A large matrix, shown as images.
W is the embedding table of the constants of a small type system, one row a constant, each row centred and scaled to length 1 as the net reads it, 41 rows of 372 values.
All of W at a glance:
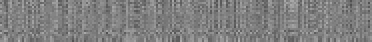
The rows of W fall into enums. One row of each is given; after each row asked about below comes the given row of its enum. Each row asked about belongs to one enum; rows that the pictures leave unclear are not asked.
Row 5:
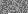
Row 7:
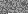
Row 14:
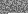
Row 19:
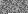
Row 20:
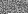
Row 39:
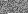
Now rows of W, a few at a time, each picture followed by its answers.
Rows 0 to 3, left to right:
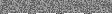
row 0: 5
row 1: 5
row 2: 20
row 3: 20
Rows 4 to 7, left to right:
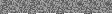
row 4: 5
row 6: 7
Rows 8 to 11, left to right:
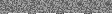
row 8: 14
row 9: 5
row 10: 7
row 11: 7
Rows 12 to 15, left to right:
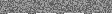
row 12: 39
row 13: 7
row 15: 5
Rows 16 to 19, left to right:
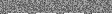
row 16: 20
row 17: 14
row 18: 14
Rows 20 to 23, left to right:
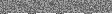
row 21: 7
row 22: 20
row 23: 14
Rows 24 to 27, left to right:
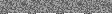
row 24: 7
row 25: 19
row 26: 7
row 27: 20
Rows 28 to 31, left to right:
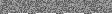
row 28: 5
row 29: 39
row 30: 39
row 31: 39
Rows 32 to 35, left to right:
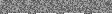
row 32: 19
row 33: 19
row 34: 14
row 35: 7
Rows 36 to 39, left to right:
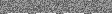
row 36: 39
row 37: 14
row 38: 39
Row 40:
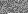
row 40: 39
